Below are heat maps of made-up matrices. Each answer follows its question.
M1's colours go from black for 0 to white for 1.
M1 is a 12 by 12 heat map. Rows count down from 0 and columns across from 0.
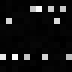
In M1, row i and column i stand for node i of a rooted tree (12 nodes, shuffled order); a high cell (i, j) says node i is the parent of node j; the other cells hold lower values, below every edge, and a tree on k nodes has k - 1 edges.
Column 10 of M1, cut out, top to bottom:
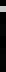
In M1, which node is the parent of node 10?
1
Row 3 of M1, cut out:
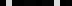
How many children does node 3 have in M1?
2
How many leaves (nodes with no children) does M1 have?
9
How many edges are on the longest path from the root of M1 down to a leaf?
2
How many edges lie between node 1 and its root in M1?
1
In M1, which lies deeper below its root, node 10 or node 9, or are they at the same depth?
node 10
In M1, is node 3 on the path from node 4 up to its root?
yes
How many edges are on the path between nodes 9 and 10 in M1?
3
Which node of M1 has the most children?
9
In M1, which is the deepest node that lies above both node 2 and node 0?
9
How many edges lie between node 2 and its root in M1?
2
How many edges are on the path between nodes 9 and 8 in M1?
3
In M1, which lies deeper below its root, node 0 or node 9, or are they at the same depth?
node 0
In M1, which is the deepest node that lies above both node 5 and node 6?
1
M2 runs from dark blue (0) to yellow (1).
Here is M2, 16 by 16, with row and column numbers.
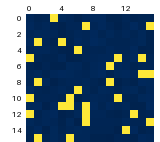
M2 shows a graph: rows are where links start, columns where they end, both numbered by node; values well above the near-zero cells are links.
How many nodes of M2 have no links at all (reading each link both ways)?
1
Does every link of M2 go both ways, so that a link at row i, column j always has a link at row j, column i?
no
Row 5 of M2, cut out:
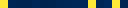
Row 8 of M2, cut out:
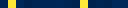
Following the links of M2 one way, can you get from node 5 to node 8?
no
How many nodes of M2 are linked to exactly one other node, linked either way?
1
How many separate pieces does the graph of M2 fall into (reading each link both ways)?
2
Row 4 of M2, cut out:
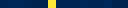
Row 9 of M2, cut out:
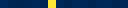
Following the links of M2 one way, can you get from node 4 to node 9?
no
